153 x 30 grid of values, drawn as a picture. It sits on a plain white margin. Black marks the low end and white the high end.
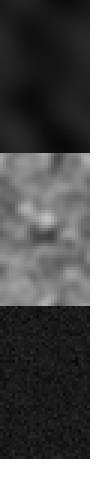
It is made of 3 by 1 panels. Panel 1,1: very low, smooth, faint in contrast. Panel 2,1: middling, blotchy. Panel 3,1: very low, fine-grained, faint in contrast.
